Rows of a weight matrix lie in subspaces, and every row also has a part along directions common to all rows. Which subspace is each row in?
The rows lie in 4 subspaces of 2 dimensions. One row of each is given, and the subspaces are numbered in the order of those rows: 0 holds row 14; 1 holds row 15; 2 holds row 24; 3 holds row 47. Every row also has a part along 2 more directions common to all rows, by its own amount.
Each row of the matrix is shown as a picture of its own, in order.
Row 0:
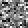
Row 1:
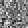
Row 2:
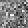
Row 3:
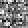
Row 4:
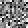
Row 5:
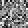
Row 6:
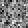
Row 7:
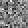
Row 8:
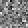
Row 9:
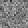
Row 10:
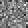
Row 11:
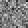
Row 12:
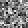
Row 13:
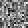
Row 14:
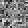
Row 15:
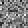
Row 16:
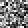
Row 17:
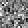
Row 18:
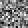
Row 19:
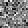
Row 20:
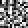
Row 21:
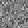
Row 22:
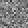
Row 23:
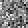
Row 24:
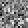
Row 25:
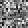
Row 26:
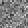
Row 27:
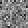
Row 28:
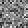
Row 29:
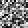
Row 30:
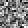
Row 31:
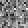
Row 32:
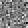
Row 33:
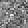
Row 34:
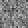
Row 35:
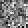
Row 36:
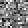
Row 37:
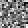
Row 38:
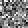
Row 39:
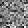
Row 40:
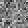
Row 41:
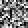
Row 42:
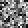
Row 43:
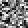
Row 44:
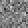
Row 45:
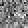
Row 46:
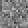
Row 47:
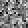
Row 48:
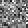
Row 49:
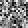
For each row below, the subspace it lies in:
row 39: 1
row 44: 3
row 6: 0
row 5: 0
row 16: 1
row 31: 1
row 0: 0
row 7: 3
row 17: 2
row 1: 0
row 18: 3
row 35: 1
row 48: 3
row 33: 1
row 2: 1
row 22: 3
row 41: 3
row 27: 0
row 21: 2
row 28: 1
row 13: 2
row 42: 0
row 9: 3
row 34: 2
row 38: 3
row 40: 0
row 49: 2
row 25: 0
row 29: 0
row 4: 2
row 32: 2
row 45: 1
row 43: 0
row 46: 2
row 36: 0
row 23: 1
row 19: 3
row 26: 1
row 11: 2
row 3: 0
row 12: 3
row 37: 2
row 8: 3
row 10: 2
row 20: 3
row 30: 1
